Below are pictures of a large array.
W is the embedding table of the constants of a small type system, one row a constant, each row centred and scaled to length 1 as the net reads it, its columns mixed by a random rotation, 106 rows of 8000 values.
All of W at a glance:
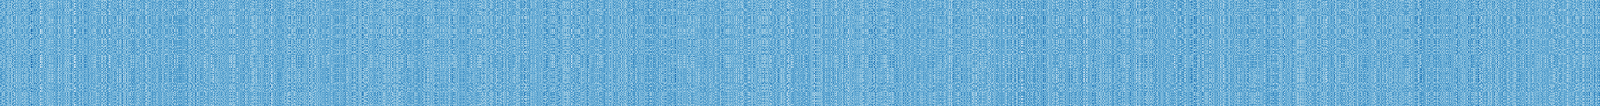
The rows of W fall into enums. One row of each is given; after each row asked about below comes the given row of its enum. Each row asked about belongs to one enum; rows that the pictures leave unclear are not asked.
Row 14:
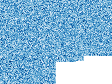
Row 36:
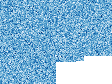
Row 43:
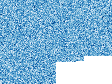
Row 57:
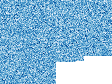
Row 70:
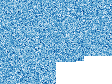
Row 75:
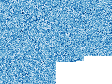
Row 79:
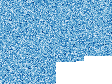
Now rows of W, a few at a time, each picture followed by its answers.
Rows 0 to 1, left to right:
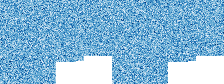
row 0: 14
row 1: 79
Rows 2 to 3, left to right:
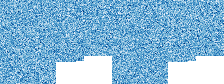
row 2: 70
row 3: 57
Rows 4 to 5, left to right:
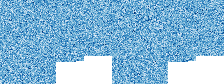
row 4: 79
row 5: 75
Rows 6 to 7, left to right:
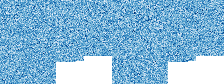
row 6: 57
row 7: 75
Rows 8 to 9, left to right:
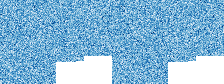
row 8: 43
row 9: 36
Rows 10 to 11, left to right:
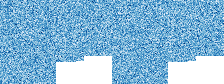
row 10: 36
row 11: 57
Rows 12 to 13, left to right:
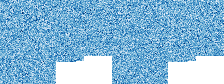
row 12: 75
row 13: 57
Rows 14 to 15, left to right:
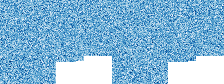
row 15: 70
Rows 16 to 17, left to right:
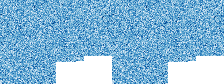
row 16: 43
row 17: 43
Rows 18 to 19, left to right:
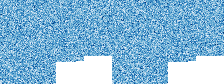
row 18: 43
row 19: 79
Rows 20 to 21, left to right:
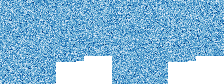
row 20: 79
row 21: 57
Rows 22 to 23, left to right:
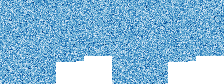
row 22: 79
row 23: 43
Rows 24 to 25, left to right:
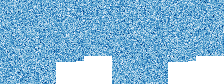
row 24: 70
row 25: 36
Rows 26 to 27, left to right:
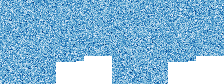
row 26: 79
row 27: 70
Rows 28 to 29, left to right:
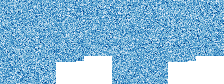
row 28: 70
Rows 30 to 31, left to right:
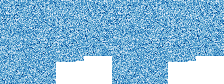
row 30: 57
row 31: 57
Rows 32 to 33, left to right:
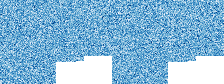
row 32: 43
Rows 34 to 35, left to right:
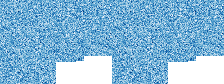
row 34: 70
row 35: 70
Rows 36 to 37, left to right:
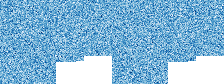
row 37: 70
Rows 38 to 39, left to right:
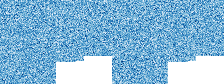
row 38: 57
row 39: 14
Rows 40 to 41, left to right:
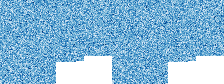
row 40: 79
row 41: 43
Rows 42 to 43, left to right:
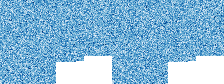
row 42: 79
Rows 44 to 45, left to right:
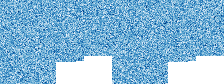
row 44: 70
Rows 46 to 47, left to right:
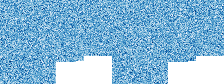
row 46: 14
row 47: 70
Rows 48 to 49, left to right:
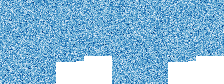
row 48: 79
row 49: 36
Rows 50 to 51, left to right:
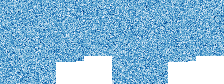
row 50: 70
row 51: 43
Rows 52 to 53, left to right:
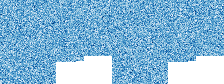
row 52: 43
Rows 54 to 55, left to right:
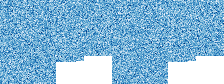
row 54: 36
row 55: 57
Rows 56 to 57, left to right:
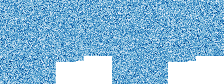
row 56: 14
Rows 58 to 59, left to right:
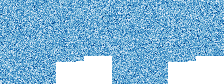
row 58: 43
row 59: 57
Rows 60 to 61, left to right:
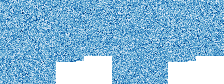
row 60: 75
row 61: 57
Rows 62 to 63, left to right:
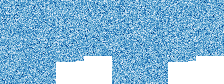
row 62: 57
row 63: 36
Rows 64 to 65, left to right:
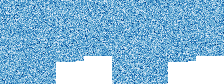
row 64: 57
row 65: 79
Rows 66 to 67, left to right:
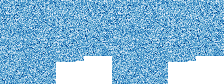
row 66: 57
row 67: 57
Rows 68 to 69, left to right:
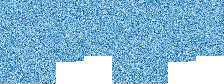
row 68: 70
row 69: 79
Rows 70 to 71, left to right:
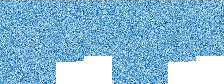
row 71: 43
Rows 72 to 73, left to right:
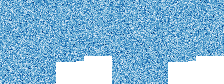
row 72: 79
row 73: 36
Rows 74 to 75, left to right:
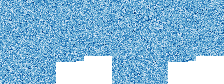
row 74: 79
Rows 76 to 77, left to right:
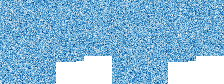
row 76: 79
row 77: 70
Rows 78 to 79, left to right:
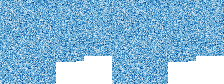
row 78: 79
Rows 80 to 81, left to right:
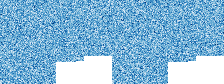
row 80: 43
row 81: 79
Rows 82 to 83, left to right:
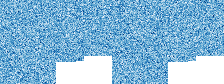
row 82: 70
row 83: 36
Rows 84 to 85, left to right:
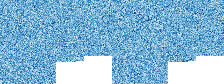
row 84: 43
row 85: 75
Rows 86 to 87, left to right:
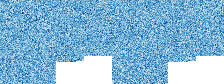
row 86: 75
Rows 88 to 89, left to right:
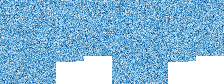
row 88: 57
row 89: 36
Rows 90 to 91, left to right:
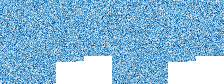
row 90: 43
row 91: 57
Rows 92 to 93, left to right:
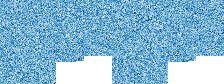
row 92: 70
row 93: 75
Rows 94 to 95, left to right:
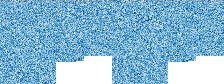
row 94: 70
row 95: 75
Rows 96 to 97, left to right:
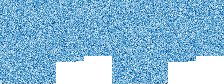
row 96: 43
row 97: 70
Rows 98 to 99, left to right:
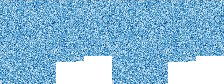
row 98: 43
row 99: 43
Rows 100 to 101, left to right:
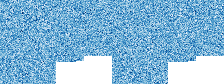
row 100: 75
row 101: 70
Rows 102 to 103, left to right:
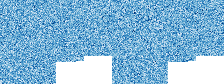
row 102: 43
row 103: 75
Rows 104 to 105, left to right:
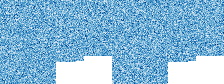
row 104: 57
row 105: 79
